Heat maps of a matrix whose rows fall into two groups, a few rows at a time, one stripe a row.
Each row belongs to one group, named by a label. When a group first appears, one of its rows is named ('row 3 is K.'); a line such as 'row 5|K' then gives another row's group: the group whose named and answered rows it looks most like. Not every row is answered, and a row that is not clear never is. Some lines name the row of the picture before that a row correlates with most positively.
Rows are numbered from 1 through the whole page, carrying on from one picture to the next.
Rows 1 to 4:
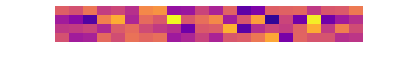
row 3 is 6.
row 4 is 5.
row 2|6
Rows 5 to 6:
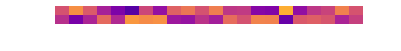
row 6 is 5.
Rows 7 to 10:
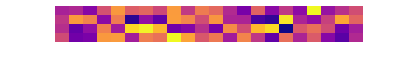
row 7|6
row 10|6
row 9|5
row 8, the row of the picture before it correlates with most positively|5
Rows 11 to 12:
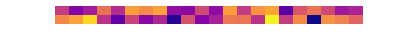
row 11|5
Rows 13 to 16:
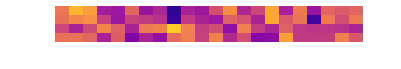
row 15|6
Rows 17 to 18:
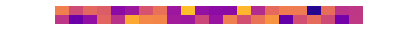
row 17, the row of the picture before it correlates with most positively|14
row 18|5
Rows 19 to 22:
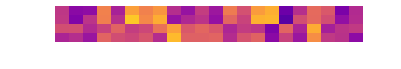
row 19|5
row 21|6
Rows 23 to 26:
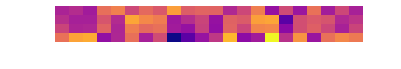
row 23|6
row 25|5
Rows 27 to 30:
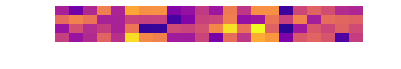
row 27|5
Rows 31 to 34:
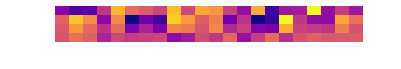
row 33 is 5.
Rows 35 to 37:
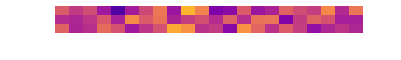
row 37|6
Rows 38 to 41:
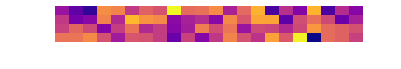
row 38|6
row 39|5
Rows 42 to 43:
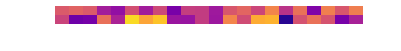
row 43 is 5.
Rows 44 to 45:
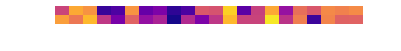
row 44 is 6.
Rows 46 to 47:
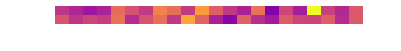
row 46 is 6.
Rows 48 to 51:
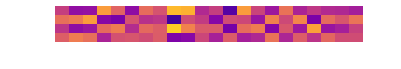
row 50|6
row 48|6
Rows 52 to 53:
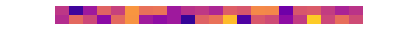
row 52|5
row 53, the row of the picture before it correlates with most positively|51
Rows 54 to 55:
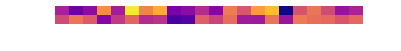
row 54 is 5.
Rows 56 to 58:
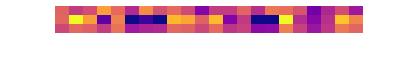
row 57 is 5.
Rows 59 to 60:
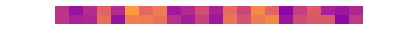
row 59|5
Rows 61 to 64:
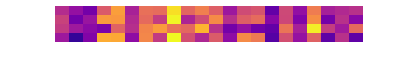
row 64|6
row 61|6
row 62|6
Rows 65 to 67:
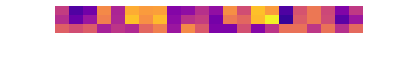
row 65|5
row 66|5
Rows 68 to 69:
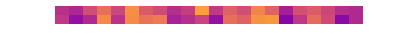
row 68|5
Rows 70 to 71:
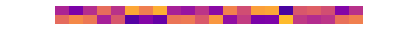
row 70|5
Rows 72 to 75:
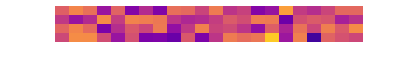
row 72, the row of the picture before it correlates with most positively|71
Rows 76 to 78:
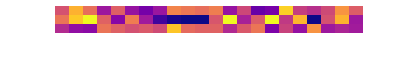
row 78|6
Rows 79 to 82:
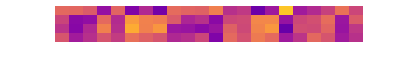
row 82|5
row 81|5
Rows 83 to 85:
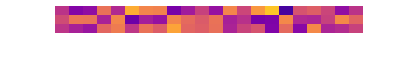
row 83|5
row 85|6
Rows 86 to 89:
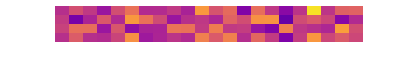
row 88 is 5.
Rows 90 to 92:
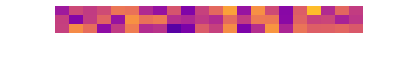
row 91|5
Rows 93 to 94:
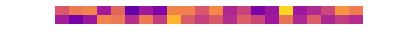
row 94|6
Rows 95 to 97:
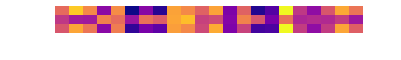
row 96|6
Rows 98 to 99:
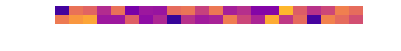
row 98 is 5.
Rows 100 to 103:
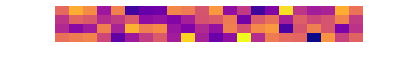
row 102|5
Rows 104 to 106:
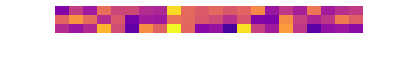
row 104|6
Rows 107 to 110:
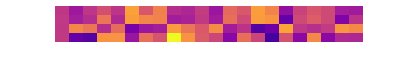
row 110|6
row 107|5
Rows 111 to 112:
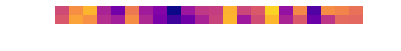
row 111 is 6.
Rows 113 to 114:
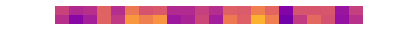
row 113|5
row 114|5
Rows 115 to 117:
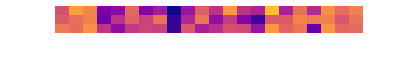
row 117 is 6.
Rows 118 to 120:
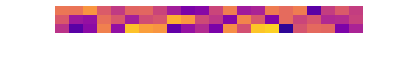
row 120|5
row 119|6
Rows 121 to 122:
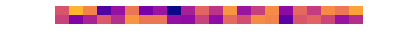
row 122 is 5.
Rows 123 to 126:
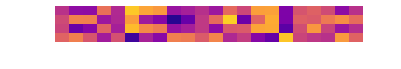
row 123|5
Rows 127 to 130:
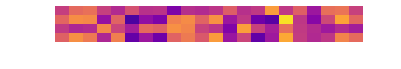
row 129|6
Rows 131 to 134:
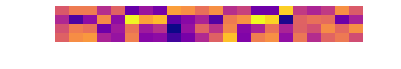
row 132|5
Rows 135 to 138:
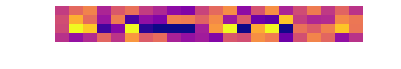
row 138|5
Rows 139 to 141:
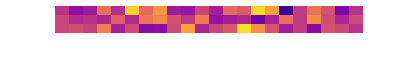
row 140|6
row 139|5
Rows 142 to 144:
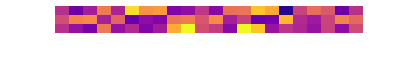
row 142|5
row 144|6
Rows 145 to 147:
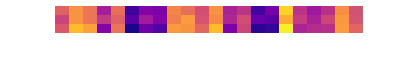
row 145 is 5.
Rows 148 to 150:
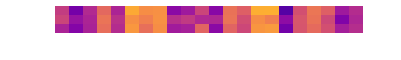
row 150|5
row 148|5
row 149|5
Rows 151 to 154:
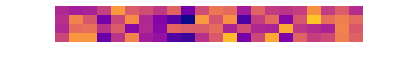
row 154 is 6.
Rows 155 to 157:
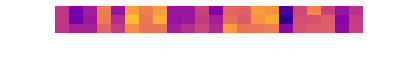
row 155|5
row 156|5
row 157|5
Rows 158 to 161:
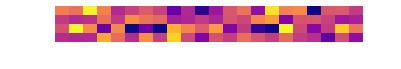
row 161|6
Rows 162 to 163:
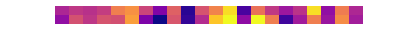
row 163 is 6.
